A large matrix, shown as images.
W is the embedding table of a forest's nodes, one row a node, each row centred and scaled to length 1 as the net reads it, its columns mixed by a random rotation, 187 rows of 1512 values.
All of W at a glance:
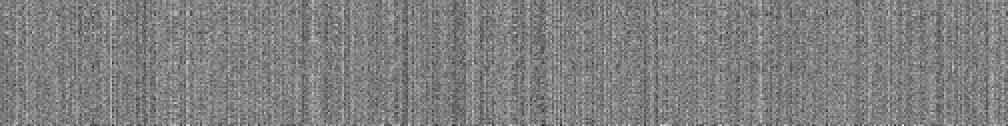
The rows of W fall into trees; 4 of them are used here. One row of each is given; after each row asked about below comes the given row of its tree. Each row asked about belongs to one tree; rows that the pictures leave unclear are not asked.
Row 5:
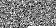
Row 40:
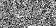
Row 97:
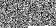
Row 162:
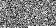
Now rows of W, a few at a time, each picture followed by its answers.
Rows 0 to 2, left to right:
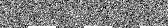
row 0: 5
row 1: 40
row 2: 97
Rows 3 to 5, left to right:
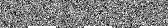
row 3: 97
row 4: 40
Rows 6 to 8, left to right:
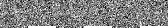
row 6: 40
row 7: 40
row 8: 162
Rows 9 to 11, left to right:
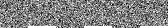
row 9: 97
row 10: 162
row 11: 5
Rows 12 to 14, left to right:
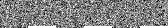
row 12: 5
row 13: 5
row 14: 40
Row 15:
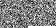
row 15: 97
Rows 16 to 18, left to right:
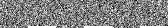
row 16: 162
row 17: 97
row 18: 97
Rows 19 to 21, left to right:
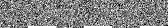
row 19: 97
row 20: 97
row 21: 97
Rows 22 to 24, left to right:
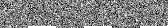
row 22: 97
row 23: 162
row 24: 5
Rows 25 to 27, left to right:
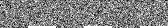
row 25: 5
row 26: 40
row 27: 162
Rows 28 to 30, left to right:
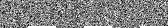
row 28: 5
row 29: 5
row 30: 40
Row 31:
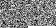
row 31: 97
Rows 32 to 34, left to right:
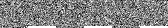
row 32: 5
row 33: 5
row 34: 40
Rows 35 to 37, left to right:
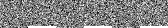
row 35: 40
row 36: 97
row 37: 162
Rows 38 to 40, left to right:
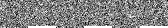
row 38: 162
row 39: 40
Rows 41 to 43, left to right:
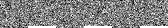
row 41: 5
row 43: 40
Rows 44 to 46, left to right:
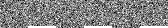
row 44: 97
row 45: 162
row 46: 5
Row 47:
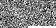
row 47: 40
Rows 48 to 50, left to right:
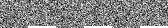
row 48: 162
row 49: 162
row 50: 162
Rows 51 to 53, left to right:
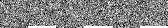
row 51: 5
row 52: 40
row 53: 97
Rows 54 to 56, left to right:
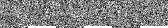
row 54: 40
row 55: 40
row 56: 5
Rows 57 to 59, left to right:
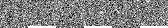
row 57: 40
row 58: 162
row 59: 5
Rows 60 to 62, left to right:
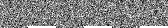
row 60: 40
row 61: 40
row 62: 40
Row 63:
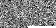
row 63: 40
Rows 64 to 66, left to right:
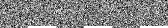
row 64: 97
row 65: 97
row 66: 162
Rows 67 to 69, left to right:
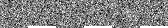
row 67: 40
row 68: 5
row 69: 40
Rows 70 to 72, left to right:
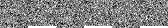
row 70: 97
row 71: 97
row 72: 97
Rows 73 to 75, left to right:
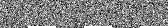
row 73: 162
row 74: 5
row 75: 5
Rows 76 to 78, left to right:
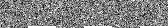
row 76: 97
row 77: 162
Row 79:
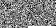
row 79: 97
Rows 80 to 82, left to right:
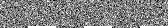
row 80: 162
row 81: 5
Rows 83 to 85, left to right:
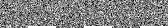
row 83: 97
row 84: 162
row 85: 40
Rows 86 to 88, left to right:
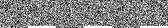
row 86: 97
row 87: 40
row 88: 162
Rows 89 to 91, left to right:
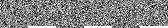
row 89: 97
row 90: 5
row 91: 162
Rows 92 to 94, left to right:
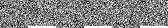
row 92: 97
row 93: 97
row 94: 97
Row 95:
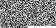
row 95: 97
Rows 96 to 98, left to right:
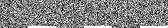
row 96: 40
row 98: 5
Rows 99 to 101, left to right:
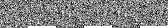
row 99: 97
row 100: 5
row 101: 5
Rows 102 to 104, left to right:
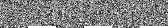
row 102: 40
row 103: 5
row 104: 97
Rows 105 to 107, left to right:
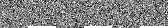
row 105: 40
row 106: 5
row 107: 97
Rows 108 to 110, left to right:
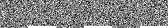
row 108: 40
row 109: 97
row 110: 162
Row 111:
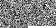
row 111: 97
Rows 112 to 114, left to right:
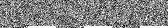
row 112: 5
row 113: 40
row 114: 97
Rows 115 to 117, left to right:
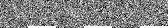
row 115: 40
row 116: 40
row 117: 40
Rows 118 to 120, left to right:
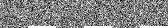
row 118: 40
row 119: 162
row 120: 40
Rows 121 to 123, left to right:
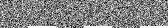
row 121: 40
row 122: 97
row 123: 162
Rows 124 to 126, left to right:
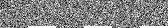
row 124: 97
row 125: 40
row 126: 40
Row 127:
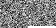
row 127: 97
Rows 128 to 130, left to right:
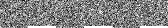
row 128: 97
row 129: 162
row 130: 97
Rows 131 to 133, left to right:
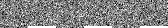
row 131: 5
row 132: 40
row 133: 97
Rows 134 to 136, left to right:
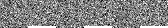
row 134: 40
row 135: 40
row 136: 162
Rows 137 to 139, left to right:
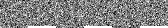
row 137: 97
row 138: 40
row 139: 5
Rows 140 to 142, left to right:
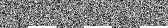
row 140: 5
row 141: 97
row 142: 40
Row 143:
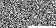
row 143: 40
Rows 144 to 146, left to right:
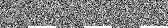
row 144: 97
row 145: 162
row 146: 40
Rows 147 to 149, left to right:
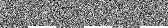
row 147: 162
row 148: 162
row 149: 97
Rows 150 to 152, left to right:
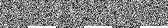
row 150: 40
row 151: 40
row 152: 5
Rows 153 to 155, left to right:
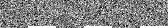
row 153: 97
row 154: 40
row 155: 97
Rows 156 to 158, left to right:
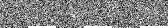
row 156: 162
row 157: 40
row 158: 162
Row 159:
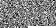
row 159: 162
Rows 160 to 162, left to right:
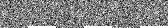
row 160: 40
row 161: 40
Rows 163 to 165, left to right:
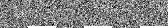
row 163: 40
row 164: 97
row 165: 97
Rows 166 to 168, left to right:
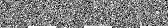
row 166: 97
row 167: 97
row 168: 162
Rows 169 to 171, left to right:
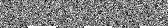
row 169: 40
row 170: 40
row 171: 97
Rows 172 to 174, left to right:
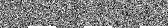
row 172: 40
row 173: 5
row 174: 97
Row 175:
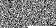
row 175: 40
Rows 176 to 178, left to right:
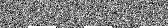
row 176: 97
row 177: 40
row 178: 5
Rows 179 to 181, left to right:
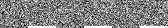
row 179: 5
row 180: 97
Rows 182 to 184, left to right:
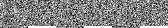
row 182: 40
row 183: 97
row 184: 5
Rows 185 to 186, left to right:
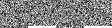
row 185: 5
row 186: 97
